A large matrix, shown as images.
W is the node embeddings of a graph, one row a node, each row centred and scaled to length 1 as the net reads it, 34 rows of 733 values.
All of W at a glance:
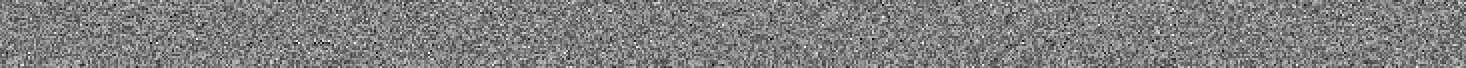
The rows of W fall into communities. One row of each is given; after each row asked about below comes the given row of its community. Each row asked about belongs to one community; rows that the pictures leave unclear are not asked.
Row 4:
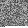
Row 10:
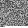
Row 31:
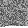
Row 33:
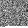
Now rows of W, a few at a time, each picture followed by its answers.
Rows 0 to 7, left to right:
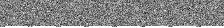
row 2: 10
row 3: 31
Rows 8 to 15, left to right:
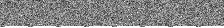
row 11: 31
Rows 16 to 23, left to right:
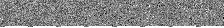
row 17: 4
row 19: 10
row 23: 31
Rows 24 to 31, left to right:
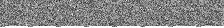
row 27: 10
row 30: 33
